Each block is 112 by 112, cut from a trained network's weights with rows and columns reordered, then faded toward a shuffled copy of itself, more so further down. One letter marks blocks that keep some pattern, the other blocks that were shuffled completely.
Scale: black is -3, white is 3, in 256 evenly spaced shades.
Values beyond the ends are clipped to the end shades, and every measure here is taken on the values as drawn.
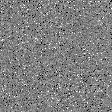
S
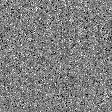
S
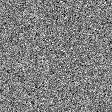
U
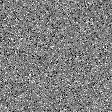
U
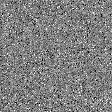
S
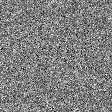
U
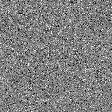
S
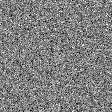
U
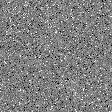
U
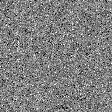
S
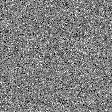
S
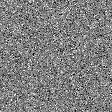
U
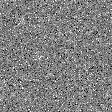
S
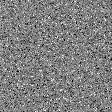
U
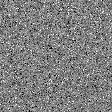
S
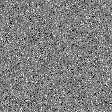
U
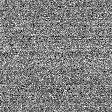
S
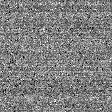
S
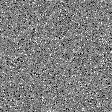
U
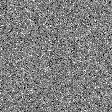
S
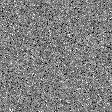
U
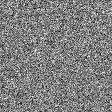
U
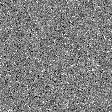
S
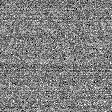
S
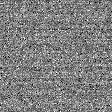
S
